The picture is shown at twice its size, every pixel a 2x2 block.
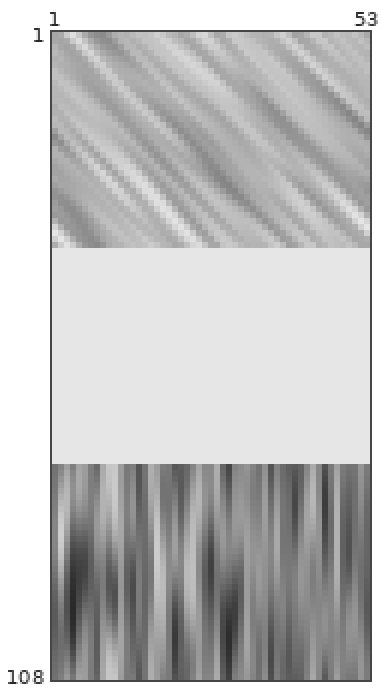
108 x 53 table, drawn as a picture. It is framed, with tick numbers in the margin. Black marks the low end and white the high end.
It is made of 3 by 1 panels. Panel 1,1: high, slanting down to the right. Panel 2,1: very high, flat. Panel 3,1: middling, streaked downward, strong in contrast.
